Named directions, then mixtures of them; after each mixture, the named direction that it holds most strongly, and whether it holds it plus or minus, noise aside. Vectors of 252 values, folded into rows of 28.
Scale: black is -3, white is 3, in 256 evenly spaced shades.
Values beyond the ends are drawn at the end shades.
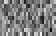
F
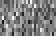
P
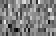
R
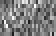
P, plus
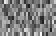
F, plus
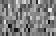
R, plus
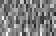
F, plus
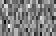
F, minus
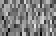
F, minus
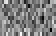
F, plus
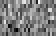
R, plus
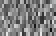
F, plus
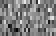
R, plus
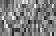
P, plus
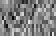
P, minus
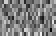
F, plus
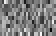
F, plus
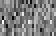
P, minus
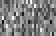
P, plus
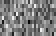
P, plus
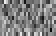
F, plus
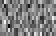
F, plus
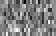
R, minus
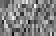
P, plus
